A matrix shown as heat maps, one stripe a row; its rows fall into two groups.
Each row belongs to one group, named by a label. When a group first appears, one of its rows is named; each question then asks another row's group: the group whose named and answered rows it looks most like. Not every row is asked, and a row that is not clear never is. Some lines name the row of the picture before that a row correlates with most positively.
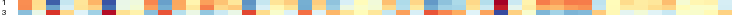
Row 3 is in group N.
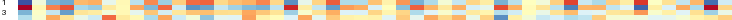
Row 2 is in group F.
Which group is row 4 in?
N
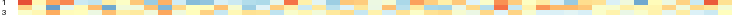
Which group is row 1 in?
F
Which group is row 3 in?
N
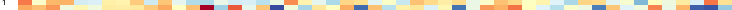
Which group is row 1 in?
F
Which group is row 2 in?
N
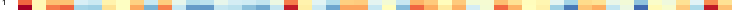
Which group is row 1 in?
F
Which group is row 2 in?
F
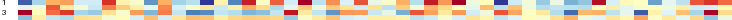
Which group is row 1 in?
N
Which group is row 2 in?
N
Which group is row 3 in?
F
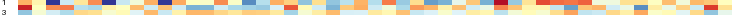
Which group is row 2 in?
F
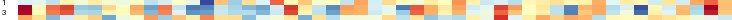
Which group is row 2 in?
F
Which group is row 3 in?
F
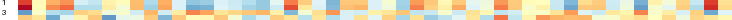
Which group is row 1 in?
F
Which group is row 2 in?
F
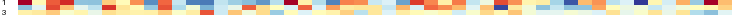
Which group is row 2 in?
N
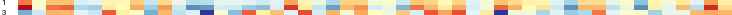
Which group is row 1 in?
F
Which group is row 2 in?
F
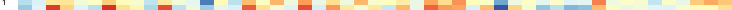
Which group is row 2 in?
N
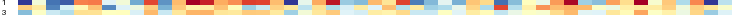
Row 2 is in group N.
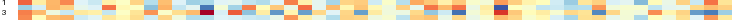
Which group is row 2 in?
N
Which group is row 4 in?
F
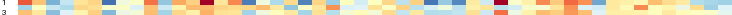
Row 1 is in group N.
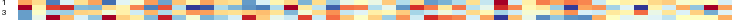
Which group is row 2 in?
F
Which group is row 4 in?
N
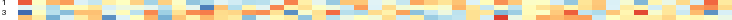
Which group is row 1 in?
F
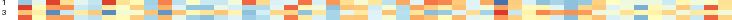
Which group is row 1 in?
N
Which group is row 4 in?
F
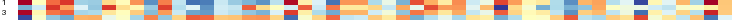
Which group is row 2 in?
N
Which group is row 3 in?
F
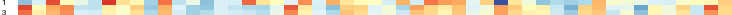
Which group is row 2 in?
F
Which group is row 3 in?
F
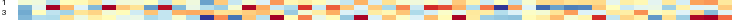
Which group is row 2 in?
N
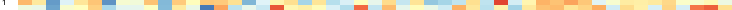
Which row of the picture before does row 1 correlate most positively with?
1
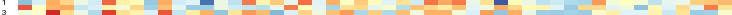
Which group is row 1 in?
N
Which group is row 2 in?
F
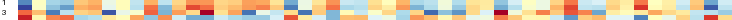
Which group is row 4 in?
F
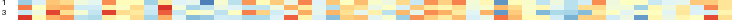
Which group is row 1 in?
N
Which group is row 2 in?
F
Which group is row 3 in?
N
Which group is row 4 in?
F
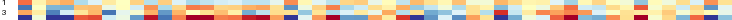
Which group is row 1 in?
F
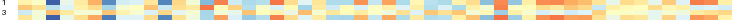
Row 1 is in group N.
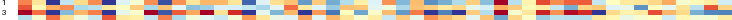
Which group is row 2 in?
F
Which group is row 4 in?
N
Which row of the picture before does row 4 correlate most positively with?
3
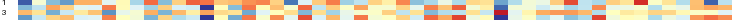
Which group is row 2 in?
N
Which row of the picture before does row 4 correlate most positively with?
4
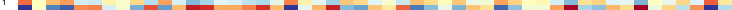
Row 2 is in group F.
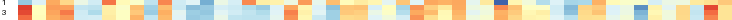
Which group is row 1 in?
N
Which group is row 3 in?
F
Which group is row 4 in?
F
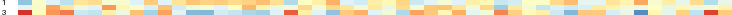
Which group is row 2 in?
N
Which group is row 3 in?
F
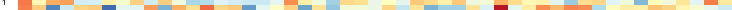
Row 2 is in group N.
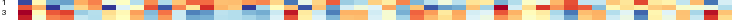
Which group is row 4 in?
F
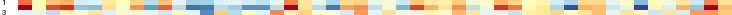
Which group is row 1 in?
F
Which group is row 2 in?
F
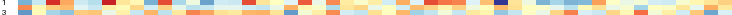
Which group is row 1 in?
N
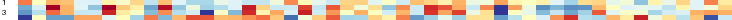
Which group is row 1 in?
F
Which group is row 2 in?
N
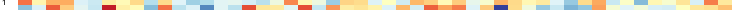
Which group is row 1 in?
F
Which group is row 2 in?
N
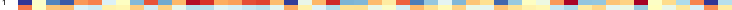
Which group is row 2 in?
F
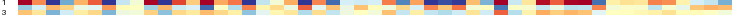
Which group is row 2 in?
N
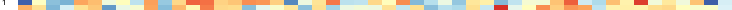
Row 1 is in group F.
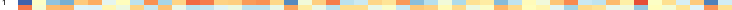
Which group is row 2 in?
F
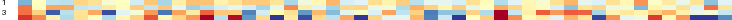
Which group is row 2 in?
F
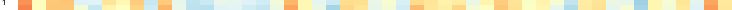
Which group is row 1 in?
F
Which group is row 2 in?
F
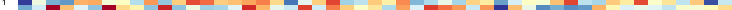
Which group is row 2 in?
N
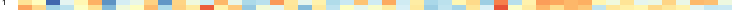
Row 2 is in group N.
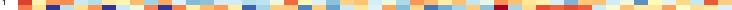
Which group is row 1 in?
F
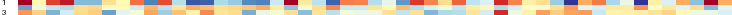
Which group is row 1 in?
F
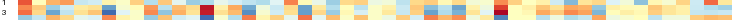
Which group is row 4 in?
N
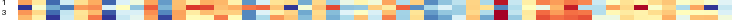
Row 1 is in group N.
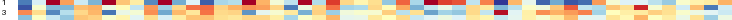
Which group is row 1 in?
N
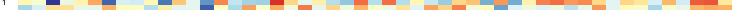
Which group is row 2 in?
N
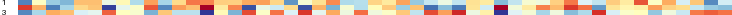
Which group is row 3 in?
N
